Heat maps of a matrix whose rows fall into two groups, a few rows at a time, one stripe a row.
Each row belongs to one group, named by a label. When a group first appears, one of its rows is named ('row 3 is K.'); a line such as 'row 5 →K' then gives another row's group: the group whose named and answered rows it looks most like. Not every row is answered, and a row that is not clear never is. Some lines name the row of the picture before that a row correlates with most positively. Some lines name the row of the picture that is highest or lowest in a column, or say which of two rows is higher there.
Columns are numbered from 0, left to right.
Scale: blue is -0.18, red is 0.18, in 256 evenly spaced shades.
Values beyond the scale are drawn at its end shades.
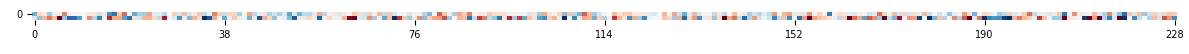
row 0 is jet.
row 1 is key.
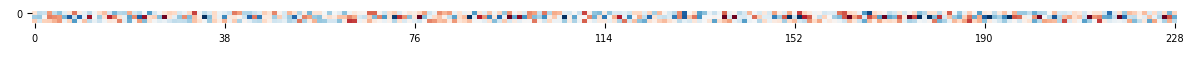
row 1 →key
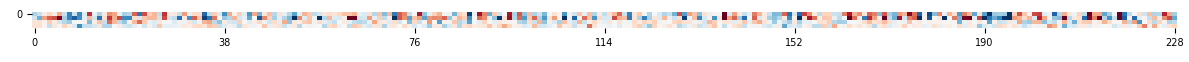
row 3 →jet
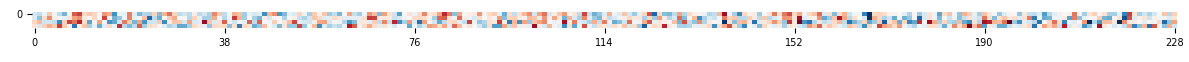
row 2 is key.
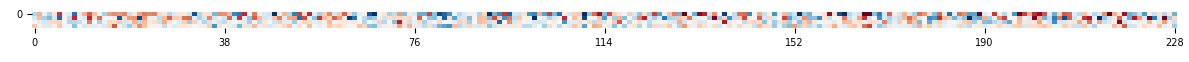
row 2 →key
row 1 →key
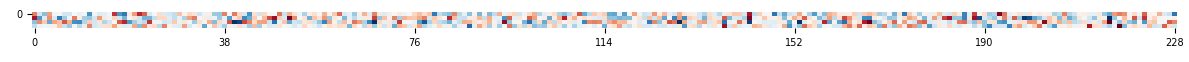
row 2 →jet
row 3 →key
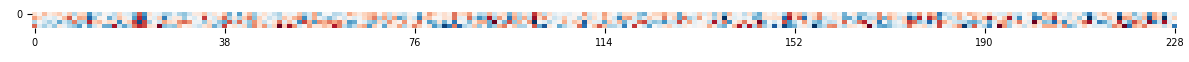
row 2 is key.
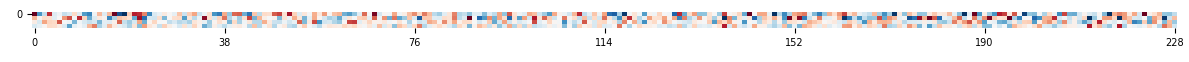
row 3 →key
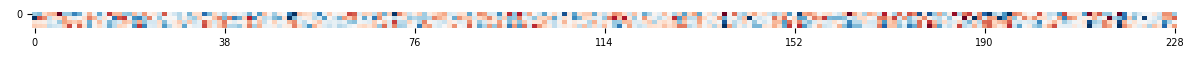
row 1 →jet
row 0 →key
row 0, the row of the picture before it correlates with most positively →3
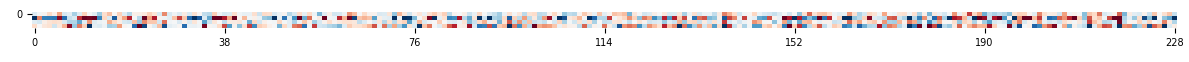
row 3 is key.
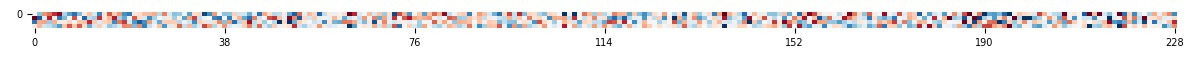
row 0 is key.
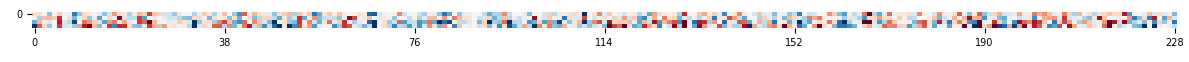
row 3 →jet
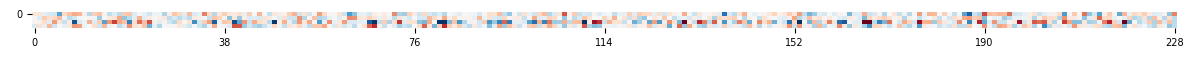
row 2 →jet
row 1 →key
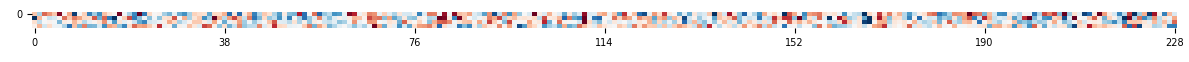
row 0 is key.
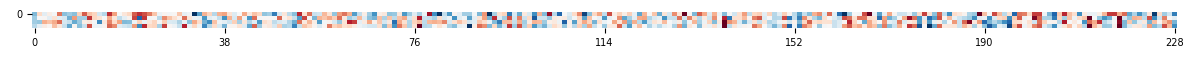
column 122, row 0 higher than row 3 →Yes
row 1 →key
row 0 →jet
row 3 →key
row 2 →key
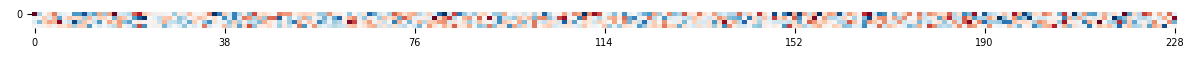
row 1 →jet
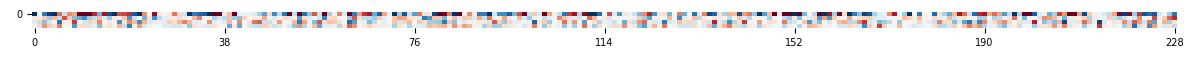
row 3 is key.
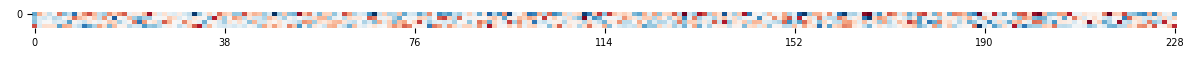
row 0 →jet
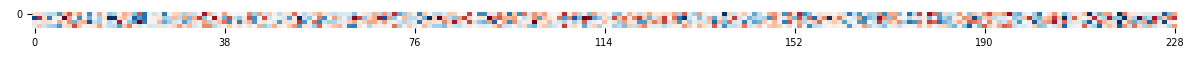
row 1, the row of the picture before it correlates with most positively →1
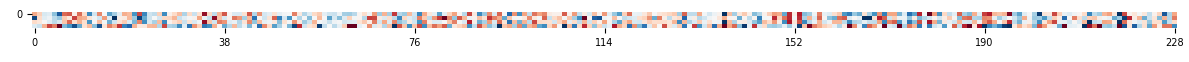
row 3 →key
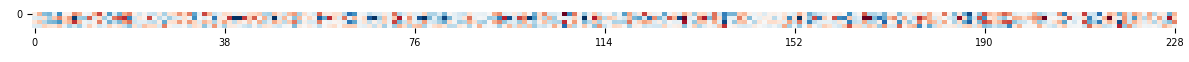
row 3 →key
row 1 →jet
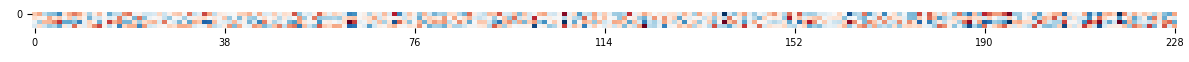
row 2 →key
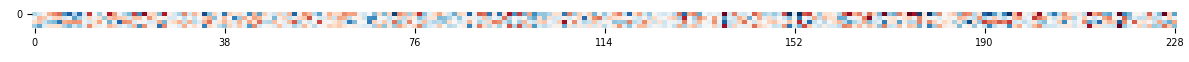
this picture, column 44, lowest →2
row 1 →jet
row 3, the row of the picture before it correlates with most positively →2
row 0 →key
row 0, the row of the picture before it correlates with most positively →2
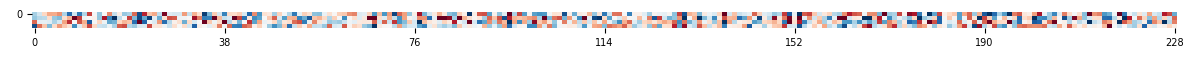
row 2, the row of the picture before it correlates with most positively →2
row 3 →jet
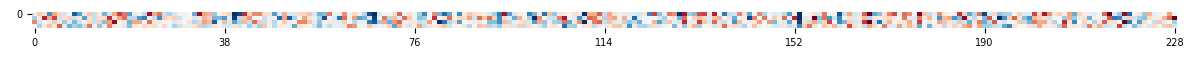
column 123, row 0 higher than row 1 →No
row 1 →jet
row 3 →key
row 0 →jet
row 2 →jet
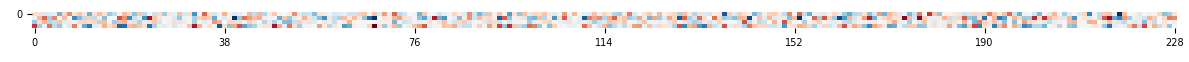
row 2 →jet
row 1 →jet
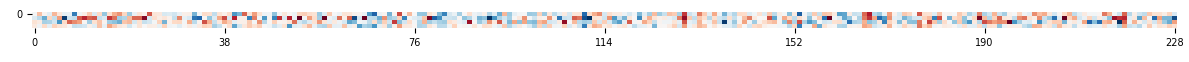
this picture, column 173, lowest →2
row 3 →jet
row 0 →jet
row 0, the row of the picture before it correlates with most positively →1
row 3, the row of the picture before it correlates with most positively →1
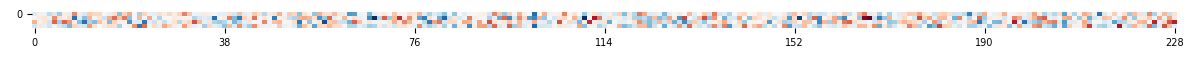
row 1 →jet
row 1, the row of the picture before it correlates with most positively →0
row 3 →key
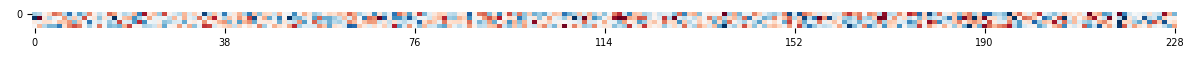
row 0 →key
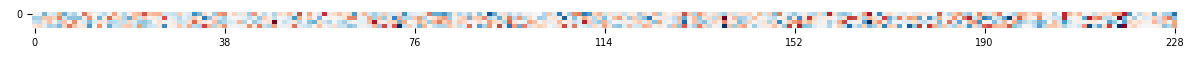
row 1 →key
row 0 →jet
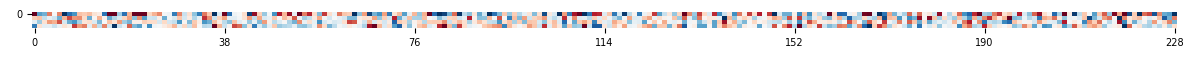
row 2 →key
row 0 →jet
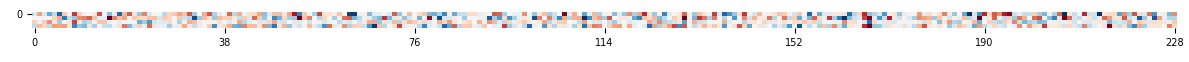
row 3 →jet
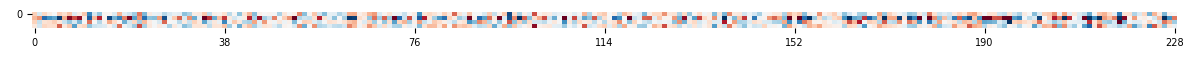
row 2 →key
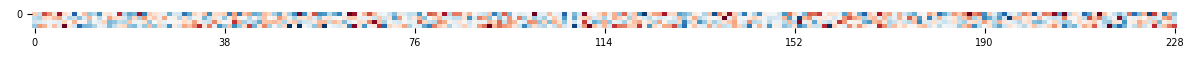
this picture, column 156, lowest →2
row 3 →jet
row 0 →key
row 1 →key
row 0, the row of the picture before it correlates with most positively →3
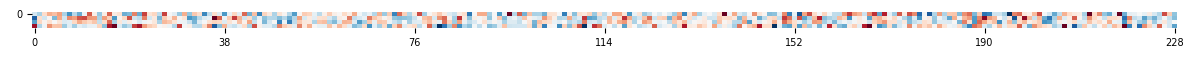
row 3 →jet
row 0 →key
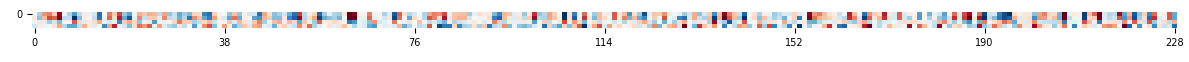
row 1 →key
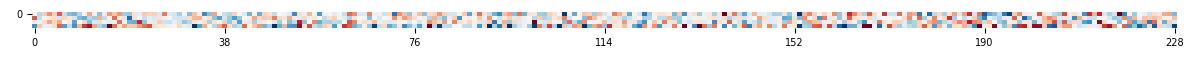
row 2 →key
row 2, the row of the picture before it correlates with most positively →1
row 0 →key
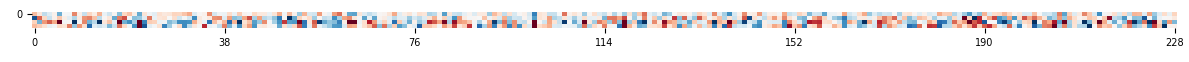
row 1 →jet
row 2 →key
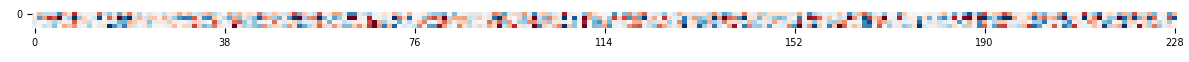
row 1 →key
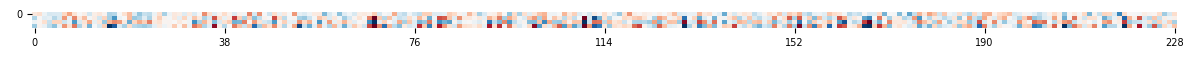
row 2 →jet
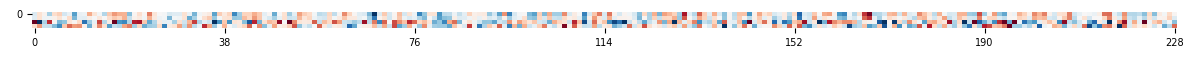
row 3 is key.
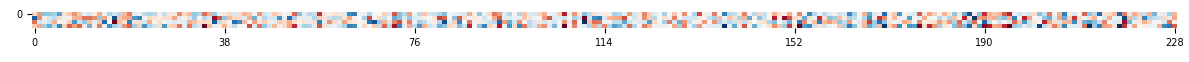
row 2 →jet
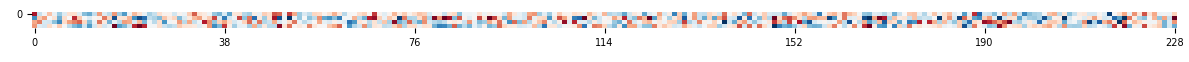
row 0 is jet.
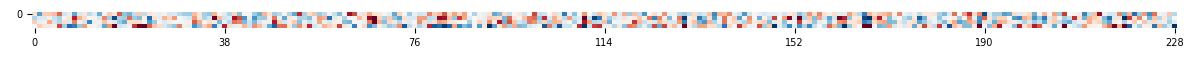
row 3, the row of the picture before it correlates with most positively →3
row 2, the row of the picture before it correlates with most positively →0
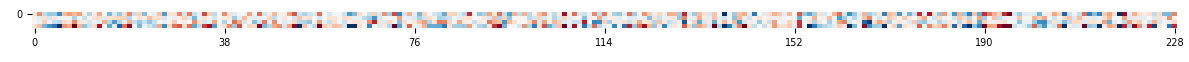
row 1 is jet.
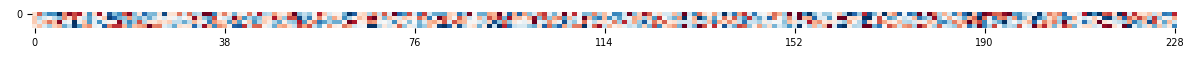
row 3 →jet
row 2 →key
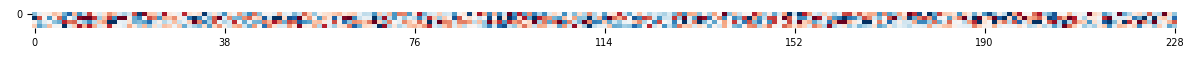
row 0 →key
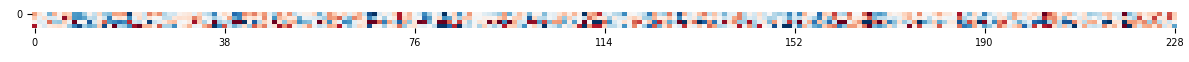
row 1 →jet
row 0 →jet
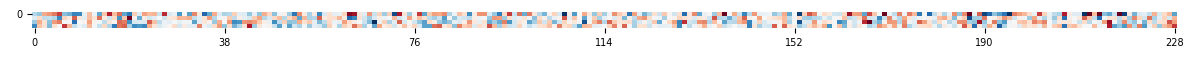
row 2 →jet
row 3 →jet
